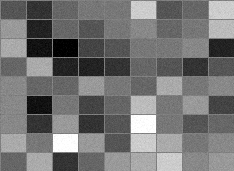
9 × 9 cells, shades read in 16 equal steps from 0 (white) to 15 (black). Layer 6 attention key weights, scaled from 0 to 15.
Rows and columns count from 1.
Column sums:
65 92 81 86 81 48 66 75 70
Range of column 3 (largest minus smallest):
15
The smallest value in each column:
5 5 0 6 6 0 3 6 3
